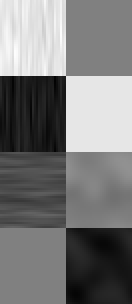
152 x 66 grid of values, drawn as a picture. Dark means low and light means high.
It is made of 4 by 2 panels. Panel 1,1: very high, streaked downward, faint in contrast. Panel 1,2: middling, flat. Panel 2,1: very low, streaked downward, faint in contrast. Panel 2,2: very high, flat. Panel 3,1: low, streaked across, faint in contrast. Panel 3,2: middling, smooth, faint in contrast. Panel 4,1: middling, flat. Panel 4,2: very low, smooth, faint in contrast.
